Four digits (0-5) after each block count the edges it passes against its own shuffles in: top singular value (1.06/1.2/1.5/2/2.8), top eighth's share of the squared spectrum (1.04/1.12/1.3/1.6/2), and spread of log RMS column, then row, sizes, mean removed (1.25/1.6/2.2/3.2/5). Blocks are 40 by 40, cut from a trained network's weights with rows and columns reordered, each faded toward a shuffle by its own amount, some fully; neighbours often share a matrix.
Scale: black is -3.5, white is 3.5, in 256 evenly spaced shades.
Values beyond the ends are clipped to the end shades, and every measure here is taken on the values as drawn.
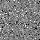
2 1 0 1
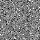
2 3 1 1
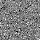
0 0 0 0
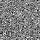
2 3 0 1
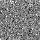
1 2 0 0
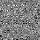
3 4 1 2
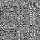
3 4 1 2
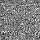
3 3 1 1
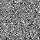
1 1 0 0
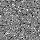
0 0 0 0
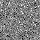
0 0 0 0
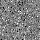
0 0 0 0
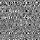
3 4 2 2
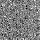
2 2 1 1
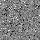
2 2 0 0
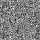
2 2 0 0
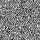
0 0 0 0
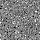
0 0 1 0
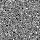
0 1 0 0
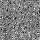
0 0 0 0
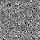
2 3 1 1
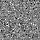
0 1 0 1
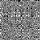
3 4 2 2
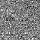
3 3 1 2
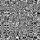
3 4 2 2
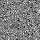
0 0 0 0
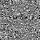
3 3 1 1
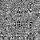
3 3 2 1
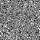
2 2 0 1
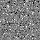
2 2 0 1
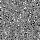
0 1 0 0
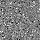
1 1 0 0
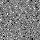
2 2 0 0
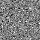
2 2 0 1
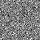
1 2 0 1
